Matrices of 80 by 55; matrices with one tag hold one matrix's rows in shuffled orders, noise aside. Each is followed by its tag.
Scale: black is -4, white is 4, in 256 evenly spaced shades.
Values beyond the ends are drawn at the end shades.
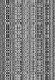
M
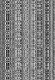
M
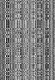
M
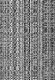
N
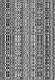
M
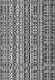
N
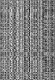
N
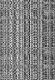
N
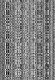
M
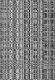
N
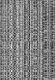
N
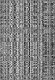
N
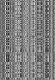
M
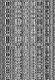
M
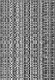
N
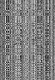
M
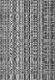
N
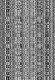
M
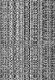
N
